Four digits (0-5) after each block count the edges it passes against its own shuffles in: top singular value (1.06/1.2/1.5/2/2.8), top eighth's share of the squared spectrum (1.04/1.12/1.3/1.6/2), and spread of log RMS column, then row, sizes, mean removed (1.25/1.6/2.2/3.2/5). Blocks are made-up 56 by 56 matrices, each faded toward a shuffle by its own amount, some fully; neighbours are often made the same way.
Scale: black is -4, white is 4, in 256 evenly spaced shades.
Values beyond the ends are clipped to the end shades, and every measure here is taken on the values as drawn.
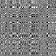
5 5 3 3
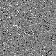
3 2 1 0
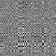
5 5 3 3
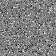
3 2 0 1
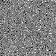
2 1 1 0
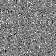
2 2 0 0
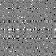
4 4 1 3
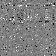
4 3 1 2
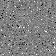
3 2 0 0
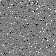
0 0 0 0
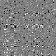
4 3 2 2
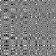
5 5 3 3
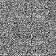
3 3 1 1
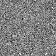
2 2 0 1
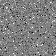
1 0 0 0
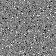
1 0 0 0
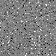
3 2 0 0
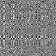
5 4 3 3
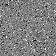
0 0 0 0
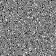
0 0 0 0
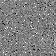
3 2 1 0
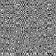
4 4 2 2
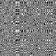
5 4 2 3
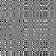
5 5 4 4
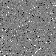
2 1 0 0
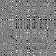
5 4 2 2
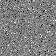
0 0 0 0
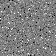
0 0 0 0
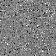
2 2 0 1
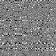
4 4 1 3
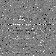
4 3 1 1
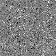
0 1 1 0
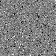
1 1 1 0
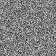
2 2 0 0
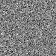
0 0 0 0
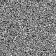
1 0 0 0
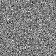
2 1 0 0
